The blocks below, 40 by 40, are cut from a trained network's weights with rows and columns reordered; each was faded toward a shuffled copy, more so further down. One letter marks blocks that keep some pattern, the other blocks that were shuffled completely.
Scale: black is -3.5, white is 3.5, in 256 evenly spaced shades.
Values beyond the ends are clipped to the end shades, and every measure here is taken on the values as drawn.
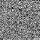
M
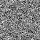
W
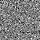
W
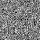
M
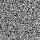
W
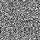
M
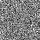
W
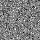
W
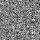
M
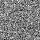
W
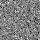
W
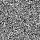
W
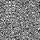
M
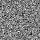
W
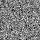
W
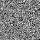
M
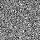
W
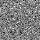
M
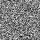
W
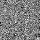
M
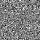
M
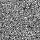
W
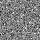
W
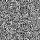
M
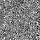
M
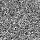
W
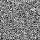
M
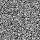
W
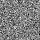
W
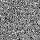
W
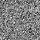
M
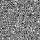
M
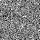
M
